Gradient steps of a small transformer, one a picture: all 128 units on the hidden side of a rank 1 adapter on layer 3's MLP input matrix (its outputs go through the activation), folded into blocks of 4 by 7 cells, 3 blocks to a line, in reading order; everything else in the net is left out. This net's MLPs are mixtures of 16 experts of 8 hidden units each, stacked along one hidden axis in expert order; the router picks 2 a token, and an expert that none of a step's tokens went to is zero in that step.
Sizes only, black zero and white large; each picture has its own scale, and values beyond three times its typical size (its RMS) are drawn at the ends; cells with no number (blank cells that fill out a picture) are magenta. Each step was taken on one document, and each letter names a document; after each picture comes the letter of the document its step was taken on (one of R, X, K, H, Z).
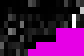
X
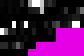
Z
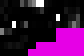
Z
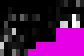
X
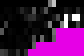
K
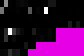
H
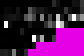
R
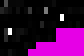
H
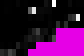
K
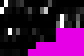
H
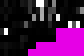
Z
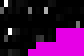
H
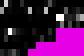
H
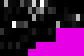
Z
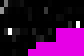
H
